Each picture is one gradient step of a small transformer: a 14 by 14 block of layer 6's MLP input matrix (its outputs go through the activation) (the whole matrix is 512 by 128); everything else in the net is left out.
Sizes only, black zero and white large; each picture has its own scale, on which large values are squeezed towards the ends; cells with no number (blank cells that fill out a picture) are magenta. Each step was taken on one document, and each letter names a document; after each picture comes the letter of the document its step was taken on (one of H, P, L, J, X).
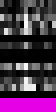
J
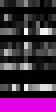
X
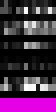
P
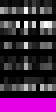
P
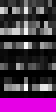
P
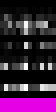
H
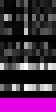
X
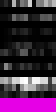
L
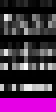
X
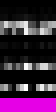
H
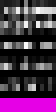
P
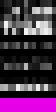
P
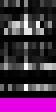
J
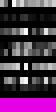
L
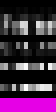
H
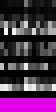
J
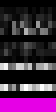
H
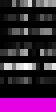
L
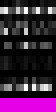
P
